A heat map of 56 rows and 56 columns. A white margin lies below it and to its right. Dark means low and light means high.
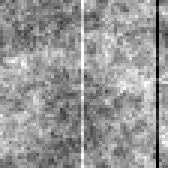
Average level on the scale: 60%. Odd lines: columns 28 and 53. Grain: streaks running down. Slope: none.
